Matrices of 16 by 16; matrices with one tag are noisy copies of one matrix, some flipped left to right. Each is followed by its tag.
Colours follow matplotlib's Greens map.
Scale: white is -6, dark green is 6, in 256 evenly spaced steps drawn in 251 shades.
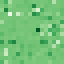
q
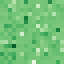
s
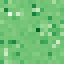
q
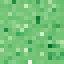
s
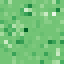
q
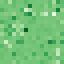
q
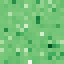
s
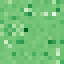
q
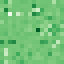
q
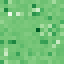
q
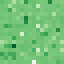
s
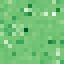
q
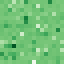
s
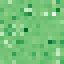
q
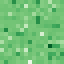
s
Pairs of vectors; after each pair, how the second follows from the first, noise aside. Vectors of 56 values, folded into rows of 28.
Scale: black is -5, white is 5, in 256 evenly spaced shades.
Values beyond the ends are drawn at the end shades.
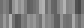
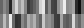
scaled up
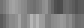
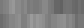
shrunk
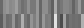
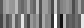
scaled up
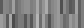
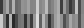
scaled up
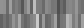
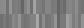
shrunk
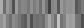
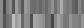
shuffled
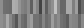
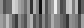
scaled up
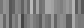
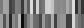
scaled up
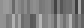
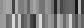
scaled up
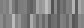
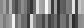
scaled up
